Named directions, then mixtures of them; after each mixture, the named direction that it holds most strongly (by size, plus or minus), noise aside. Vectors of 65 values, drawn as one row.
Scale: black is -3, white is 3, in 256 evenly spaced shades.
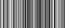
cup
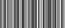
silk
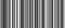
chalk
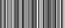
silk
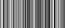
cup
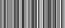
silk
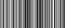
cup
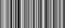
chalk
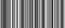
chalk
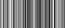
cup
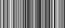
cup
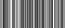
chalk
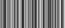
silk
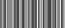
silk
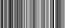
cup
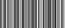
silk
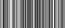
cup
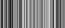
cup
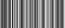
chalk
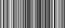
cup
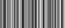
silk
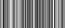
cup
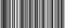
chalk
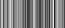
cup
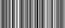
chalk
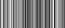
cup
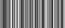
chalk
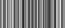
silk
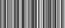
silk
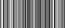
cup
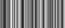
chalk
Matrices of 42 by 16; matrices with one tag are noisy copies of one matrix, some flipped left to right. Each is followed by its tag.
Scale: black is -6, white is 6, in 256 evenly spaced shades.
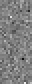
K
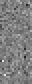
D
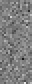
K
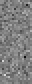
D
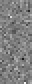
K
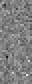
D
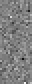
K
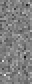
D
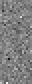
K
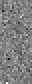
K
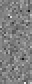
K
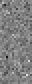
D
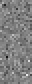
D
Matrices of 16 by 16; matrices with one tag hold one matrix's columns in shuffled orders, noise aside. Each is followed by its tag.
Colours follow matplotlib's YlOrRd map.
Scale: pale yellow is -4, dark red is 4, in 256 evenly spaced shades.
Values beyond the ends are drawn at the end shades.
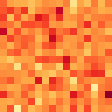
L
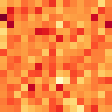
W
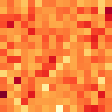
L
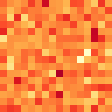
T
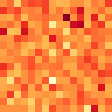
W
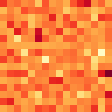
T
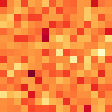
T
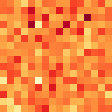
W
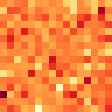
L
